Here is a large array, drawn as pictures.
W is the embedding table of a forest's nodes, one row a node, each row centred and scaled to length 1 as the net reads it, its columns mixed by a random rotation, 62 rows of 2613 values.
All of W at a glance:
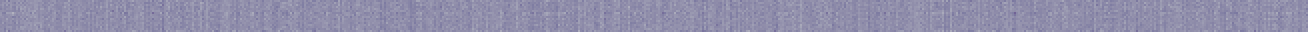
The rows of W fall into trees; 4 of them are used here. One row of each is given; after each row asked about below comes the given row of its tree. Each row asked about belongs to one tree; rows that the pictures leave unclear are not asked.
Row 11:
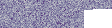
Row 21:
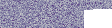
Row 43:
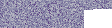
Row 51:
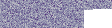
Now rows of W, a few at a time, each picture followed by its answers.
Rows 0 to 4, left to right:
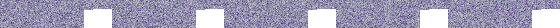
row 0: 21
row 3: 11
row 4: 43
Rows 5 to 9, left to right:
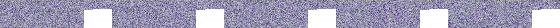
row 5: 51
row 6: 43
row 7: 51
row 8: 43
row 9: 11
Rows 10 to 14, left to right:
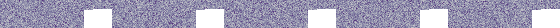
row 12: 51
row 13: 51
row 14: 43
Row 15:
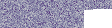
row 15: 51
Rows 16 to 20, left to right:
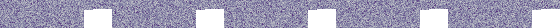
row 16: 11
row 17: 43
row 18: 51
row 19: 51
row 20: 51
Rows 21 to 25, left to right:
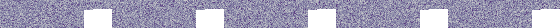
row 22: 43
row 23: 21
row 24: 11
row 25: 11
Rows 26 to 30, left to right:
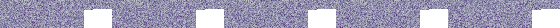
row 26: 11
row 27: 11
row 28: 11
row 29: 11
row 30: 21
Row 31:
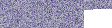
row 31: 51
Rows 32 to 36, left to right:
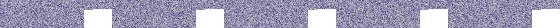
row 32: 43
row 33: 21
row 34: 51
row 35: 51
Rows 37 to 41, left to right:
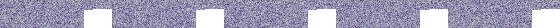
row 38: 11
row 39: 11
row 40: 21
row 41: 51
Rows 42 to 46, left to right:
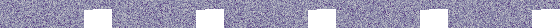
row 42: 11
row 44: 11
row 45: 51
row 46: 43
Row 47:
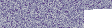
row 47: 51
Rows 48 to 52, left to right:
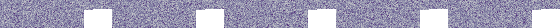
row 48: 11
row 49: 21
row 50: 21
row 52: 51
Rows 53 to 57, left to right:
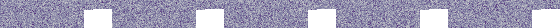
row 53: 43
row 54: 51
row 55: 11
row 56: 11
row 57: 43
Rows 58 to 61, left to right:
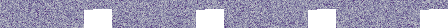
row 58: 51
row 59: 11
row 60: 11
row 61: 21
